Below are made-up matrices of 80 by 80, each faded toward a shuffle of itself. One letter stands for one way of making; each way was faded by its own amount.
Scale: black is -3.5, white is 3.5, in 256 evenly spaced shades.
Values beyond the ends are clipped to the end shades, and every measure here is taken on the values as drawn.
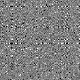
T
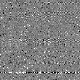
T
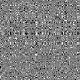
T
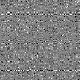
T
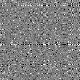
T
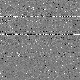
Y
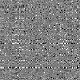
T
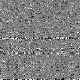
Y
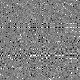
T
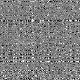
Y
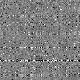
T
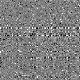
T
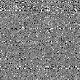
Y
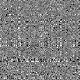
T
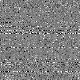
Y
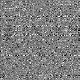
Y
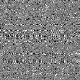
Y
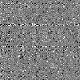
T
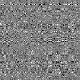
T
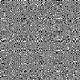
T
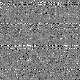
Y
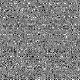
Y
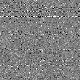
Y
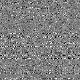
Y
